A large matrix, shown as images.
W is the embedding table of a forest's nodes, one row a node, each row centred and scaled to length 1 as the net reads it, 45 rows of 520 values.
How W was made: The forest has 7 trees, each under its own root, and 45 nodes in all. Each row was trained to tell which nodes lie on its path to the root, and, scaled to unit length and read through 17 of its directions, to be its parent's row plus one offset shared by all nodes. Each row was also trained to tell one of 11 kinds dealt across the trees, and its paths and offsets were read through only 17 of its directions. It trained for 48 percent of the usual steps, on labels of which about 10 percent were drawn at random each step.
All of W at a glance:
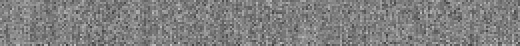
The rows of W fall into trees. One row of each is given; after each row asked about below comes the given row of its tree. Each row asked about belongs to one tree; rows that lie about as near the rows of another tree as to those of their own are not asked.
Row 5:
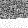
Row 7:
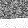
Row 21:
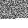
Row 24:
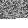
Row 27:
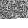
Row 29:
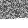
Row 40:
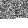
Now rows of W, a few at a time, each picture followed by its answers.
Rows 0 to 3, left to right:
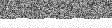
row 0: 5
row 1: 27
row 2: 24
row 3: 7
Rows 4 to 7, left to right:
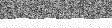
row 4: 24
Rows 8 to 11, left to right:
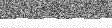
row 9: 40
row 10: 5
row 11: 5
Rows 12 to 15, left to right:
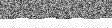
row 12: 29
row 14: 40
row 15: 7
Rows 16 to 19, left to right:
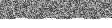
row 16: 40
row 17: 21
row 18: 29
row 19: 29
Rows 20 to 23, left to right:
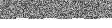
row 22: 7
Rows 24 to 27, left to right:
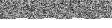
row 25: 40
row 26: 40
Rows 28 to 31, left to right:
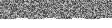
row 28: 21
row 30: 29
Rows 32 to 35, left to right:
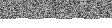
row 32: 40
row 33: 7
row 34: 5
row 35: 40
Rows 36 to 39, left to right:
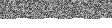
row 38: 5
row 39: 21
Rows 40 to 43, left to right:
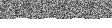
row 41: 5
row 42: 27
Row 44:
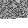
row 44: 5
